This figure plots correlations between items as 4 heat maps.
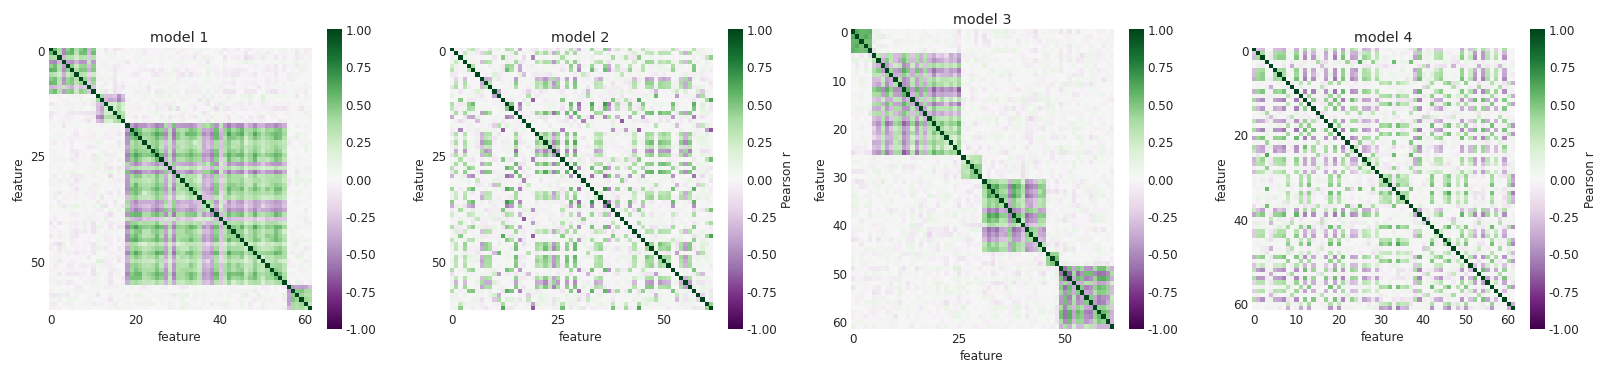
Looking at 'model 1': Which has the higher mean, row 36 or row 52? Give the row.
52
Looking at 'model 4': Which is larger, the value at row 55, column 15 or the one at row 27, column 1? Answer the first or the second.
the second
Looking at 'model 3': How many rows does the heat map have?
62
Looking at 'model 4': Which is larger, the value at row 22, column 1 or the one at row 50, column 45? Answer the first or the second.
the second
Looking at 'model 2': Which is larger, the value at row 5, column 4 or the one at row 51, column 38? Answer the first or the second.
the first
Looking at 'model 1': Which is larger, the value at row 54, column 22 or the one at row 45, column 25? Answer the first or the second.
the second
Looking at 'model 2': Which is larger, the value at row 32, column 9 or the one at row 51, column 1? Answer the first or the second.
the second
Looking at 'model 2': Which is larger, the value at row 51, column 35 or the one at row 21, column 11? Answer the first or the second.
the first
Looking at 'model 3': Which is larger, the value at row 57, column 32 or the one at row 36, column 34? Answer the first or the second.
the second
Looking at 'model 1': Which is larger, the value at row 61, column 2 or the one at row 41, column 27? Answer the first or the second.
the first
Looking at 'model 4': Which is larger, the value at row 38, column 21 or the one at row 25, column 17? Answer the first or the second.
the second
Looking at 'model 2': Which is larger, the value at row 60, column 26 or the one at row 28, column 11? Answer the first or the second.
the first
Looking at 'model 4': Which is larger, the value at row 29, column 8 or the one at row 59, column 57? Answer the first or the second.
the first
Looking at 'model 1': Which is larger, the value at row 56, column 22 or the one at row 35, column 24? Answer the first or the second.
the second
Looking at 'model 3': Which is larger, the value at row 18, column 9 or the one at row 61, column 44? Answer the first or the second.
the second
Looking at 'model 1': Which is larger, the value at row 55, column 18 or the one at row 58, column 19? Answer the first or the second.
the second
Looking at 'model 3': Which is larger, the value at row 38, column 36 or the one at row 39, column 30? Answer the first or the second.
the first
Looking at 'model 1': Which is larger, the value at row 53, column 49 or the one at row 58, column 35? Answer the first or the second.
the first
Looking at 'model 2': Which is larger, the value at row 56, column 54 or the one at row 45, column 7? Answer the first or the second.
the first
